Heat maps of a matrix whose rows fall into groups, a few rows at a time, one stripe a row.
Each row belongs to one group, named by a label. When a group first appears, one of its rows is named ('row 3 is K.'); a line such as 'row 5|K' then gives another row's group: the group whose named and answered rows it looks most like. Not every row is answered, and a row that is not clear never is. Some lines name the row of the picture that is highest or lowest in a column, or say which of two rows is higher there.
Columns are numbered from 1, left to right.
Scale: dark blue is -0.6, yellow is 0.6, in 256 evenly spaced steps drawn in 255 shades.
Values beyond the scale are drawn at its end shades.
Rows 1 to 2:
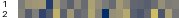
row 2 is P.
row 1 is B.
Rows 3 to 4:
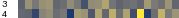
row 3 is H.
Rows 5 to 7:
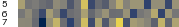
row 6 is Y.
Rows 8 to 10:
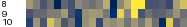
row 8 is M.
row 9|P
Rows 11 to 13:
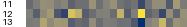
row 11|Y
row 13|Y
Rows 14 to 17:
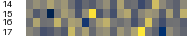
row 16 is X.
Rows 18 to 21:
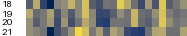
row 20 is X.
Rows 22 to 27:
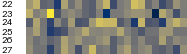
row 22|M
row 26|P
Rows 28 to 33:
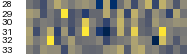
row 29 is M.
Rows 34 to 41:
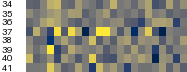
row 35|X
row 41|H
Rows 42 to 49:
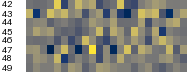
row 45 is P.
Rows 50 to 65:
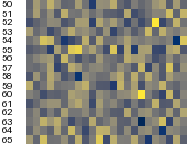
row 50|H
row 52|H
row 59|X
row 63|Y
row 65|P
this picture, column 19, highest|52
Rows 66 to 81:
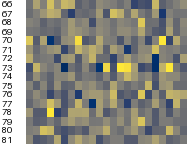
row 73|B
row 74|B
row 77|H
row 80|B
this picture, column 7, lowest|67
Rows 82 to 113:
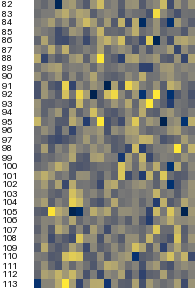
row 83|X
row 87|Y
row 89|Y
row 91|B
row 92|X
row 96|B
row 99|P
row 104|M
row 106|Y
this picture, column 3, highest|105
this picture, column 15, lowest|110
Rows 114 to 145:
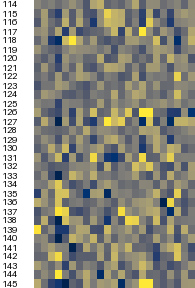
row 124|B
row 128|M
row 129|X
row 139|P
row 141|B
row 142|B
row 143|M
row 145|M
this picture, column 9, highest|131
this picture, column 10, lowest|144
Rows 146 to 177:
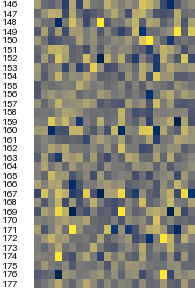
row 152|H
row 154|X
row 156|Y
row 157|X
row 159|Y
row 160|M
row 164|M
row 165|Y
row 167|H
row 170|X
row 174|H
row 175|B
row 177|H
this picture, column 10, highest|148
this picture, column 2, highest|167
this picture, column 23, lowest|167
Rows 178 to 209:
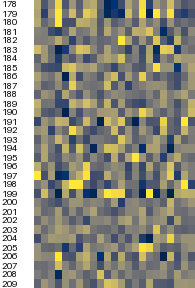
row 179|X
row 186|M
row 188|H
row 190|M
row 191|H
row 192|M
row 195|B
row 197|P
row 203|X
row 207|H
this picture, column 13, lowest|179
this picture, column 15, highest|195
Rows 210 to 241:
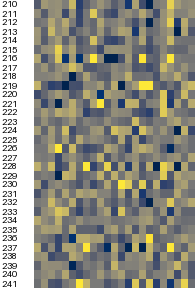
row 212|Y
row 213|Y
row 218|B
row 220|H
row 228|P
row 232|Y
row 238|M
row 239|B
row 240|Y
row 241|M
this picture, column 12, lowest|216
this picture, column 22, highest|241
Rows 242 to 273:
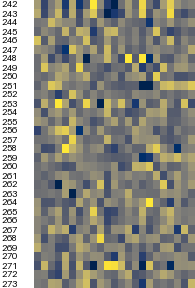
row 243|X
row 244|Y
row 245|X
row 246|P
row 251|Y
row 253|H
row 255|M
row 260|M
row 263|B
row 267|Y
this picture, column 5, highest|258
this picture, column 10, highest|268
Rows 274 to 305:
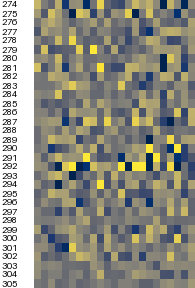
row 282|Y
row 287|M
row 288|X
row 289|Y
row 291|X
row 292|Y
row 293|B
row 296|Y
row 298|X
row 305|Y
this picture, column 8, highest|291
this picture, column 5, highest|292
